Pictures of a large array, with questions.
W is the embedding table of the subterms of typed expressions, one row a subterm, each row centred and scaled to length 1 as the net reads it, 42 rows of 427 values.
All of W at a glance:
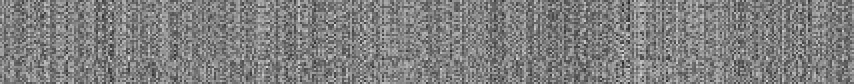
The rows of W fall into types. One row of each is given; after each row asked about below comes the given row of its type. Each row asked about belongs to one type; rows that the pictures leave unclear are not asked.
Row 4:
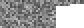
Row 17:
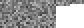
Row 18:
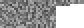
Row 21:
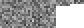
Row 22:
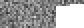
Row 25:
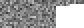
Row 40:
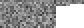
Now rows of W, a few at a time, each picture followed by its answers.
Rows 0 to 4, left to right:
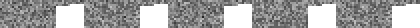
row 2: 40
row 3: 21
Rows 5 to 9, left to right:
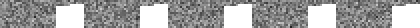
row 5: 40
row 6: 17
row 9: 17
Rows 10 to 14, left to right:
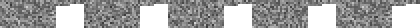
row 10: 4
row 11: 17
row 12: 21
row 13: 18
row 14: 4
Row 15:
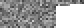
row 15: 4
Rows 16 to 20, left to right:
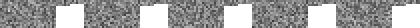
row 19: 40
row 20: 4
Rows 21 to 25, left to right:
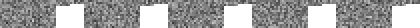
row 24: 18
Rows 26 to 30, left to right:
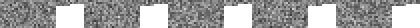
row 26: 18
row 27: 22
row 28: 17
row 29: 21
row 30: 4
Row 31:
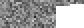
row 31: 40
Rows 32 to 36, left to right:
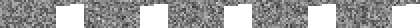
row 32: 40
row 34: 18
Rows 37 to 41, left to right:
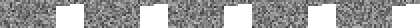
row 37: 4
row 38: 17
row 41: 18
